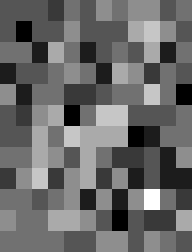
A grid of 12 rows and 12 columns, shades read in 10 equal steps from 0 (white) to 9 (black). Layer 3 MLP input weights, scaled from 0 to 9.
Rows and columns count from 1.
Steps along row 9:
down down up down down up down up down up same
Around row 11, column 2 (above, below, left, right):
5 5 4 5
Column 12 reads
5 6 5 6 9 5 5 4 8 7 3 6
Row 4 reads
8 6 6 5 4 5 8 3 4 7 5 6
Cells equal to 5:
35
